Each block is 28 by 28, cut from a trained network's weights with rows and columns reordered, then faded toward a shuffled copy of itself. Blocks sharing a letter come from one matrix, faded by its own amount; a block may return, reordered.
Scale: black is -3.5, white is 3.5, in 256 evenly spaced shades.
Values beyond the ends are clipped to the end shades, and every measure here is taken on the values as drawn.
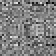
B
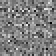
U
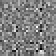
B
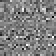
B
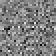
U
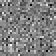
U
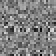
B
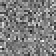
U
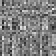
B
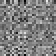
B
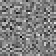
B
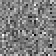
U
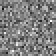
U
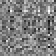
B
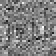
U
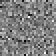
U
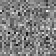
U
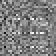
B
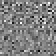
B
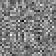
U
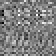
B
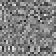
U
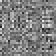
B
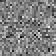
U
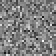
U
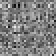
B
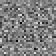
B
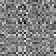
B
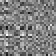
B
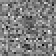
U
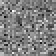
U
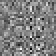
B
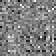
U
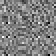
B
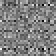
B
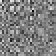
B
